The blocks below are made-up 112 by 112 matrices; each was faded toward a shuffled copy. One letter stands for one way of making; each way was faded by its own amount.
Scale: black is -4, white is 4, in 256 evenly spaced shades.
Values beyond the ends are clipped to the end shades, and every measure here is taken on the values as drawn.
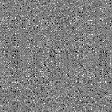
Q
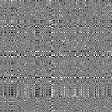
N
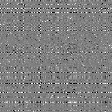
N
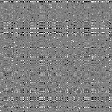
N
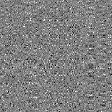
Q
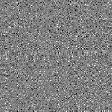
Q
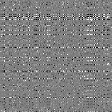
N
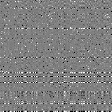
N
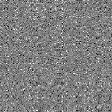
Q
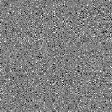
Q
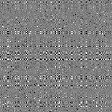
N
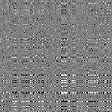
N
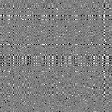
N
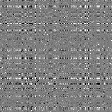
N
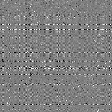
N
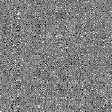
Q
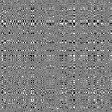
N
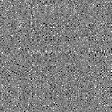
Q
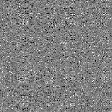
Q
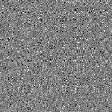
Q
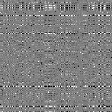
N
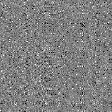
Q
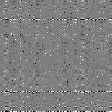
N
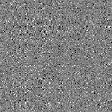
Q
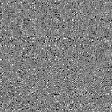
Q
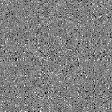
Q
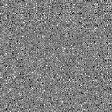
Q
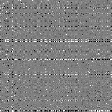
N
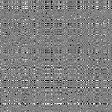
N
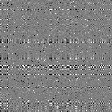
N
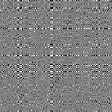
N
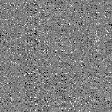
Q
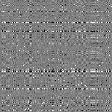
N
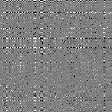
N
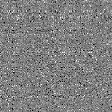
Q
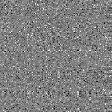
Q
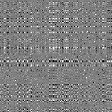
N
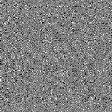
Q
